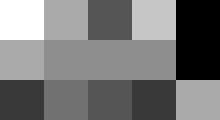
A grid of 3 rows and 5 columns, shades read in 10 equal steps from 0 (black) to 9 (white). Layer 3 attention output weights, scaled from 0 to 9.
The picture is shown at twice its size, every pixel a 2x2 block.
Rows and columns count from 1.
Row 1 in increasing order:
0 3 6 7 9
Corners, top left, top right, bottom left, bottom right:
9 0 2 6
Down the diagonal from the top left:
9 5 3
